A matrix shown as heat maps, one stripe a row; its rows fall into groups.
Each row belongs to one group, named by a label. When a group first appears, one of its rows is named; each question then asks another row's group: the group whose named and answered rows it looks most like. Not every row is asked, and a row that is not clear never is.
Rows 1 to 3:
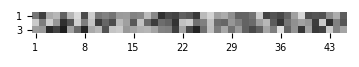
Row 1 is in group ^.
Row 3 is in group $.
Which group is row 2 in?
^
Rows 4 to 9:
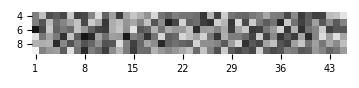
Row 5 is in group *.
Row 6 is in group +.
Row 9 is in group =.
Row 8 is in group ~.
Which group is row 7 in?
=
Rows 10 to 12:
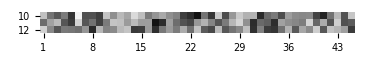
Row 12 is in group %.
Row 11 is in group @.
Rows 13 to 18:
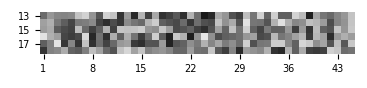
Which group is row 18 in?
+
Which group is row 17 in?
~
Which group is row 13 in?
*
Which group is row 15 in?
$
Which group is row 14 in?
~
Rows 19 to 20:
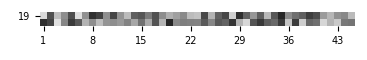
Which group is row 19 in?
=
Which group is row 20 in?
+
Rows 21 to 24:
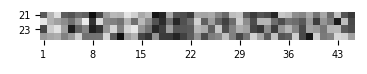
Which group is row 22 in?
^
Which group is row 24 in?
*
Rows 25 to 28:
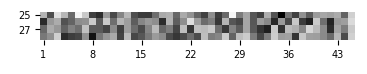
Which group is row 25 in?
=
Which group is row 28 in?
~
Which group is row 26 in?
*
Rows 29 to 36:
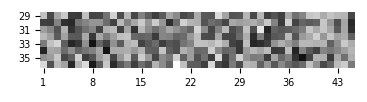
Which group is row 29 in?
%
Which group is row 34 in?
+
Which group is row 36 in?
=
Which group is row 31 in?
%
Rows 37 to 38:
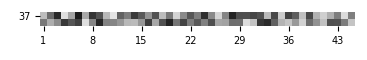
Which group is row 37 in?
%
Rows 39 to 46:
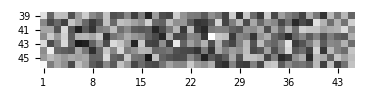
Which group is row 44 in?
$
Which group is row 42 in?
^
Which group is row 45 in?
*
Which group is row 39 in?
=
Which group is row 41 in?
%
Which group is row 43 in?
%
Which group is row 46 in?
=
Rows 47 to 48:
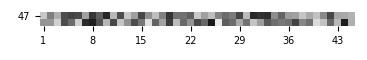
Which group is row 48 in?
$
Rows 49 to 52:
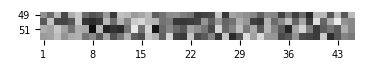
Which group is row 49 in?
$
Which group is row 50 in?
$
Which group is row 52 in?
*
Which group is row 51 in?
^
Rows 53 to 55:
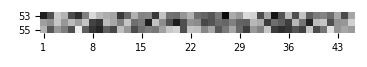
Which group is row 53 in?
+
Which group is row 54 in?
*
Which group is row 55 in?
=
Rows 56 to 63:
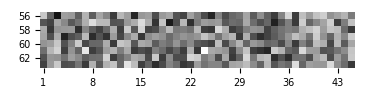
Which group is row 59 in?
~
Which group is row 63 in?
@
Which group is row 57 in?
+
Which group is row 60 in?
$
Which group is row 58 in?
%
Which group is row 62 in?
*
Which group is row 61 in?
~
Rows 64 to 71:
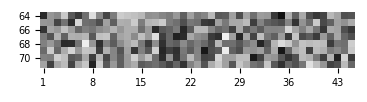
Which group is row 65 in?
$
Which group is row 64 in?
+
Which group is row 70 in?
^
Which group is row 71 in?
^
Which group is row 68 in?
~
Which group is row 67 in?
*
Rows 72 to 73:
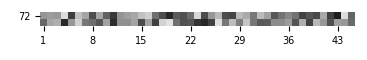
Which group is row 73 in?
$
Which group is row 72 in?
^
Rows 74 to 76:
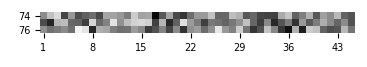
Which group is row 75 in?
+
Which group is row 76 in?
^
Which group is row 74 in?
@
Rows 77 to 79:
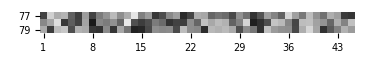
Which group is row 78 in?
~
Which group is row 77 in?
@
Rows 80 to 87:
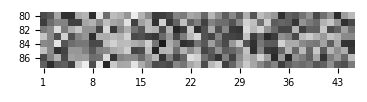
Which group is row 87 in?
^
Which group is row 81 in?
+
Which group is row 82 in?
*
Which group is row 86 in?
*
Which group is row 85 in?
%
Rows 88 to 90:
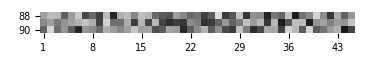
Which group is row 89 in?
*
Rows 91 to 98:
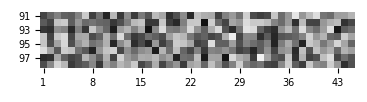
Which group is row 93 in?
+
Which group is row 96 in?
%
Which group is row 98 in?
@
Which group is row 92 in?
+
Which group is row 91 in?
~
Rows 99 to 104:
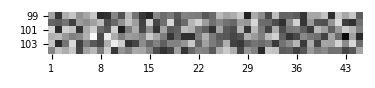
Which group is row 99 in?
=
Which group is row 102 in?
^
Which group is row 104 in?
^
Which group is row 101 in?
=
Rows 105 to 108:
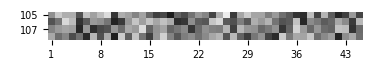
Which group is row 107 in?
@
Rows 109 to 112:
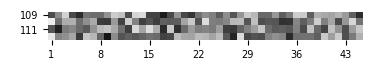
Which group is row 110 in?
=
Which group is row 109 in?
@
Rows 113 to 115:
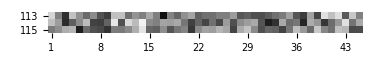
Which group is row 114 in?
$
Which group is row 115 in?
@
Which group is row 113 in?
%
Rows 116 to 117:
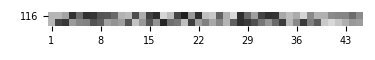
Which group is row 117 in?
%
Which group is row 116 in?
~
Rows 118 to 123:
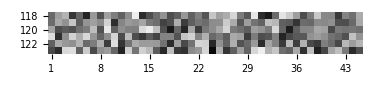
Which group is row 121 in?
=
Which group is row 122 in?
*
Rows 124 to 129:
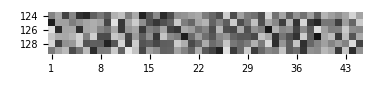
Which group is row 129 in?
$
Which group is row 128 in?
%
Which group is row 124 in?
%
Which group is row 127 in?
*
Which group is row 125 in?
*
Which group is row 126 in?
=
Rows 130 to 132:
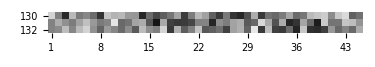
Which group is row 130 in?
%
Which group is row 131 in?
*
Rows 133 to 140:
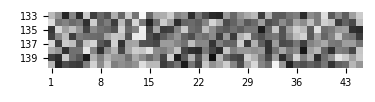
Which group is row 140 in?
^
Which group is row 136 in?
@
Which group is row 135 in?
@
